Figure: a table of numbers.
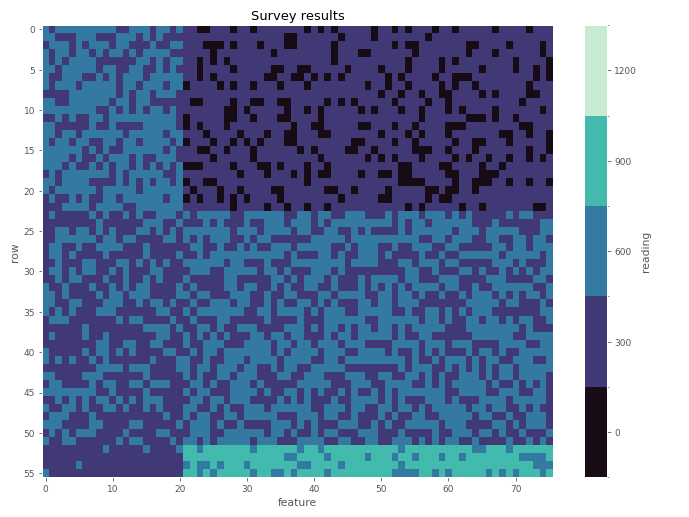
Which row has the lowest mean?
12
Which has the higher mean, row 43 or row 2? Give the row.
43
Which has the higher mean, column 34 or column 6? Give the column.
6
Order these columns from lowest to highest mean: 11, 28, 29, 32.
28, 32, 11, 29
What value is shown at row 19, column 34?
300
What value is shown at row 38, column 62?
300
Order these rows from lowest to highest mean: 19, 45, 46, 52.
19, 46, 45, 52
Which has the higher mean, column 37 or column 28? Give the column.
37
